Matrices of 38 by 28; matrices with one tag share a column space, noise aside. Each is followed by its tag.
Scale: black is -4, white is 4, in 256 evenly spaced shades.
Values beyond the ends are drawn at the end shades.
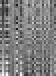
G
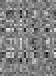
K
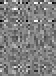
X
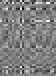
X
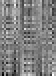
G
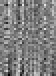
G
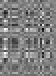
K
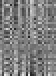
G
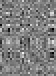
K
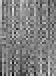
G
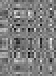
K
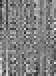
G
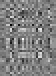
K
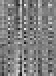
G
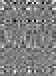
X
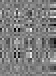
K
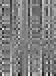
G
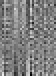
G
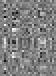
K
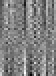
G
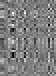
K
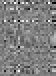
X
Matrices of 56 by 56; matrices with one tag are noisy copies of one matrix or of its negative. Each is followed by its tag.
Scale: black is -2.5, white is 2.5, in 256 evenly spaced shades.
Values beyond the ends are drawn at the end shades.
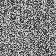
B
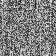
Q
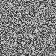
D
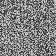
B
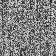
Q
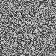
D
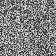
B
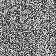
B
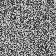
B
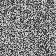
B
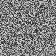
D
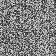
B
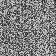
B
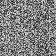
B
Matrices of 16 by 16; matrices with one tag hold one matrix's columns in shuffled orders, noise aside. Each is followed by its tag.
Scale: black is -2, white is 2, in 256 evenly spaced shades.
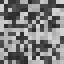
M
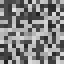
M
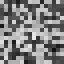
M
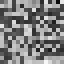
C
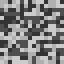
C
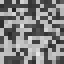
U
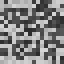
C
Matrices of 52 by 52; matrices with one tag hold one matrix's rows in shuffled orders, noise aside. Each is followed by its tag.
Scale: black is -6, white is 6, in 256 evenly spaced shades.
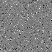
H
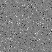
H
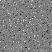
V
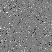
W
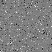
H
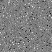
V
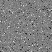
V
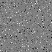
H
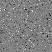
V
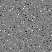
V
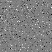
H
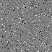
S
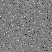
V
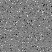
H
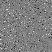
W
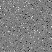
V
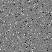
V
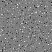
S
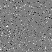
W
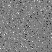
V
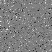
W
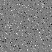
H
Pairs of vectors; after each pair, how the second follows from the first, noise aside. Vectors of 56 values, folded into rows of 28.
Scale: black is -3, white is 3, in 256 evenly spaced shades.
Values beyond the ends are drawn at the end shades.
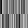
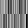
reversed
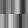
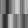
reversed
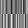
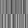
shrunk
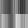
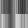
copied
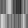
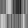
copied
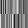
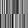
negated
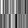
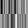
negated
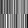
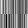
negated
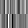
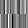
copied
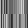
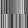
copied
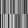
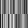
copied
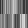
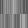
shrunk
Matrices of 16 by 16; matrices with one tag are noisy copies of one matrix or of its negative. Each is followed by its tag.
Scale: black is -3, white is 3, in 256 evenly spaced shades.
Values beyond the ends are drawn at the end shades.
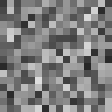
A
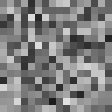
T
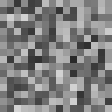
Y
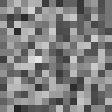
Y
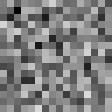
A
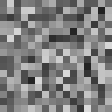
A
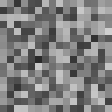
Y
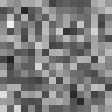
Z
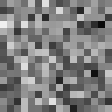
T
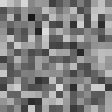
Z
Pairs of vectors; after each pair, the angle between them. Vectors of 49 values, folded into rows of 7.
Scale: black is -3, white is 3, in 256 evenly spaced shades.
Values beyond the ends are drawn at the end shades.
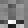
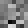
nearly opposite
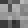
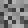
orthogonal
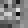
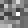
nearly opposite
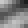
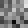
partly opposed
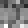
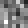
partly aligned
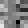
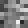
nearly opposite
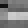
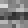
nearly opposite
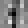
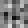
partly aligned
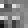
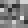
partly opposed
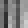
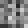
partly aligned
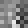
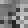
nearly opposite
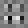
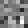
partly opposed
